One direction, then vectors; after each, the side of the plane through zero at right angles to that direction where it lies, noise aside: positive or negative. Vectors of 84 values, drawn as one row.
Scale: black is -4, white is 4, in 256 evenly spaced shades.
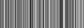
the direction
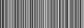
positive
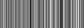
positive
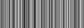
negative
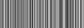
positive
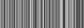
negative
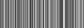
positive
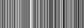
negative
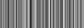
positive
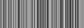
positive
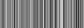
negative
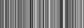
positive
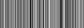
positive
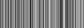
positive
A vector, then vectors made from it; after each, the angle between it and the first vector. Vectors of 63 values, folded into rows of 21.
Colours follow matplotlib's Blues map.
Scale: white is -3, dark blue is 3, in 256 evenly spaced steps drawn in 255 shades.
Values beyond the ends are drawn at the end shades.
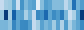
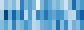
nearly parallel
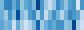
partly opposed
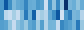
partly opposed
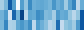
partly aligned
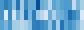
nearly opposite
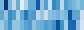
partly opposed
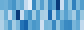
orthogonal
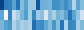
nearly opposite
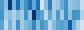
partly opposed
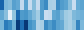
orthogonal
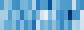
partly opposed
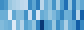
orthogonal
